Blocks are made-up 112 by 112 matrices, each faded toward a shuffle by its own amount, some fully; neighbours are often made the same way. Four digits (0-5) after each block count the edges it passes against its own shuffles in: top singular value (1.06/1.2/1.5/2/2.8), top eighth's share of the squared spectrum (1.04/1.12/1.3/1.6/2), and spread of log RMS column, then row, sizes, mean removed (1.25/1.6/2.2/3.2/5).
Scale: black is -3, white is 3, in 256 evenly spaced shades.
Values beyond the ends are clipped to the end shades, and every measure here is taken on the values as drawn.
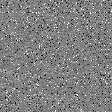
3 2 1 0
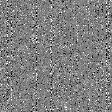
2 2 3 0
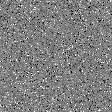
0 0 0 0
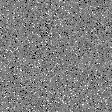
1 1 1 0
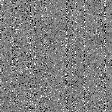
2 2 3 0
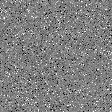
0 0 0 0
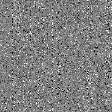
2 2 3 0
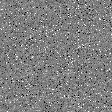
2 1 1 0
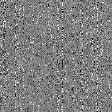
2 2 4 0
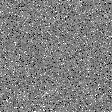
0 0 0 0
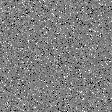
0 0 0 0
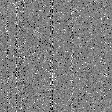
2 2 3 0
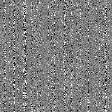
2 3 4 0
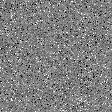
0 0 1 0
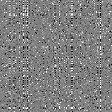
5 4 3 2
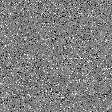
0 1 0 2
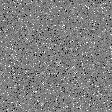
1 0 0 0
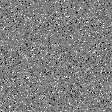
1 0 0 1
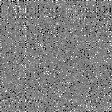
4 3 2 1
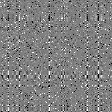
5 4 3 2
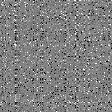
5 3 2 2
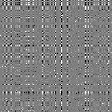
5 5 4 4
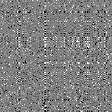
5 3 3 2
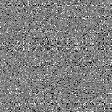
4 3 2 3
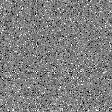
3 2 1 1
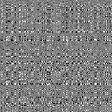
5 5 3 4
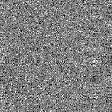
4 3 1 2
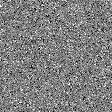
2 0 0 0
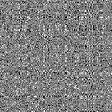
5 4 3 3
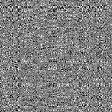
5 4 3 3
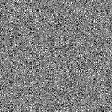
4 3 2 2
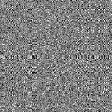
5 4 3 3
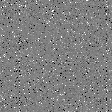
4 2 1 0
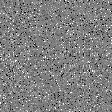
3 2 1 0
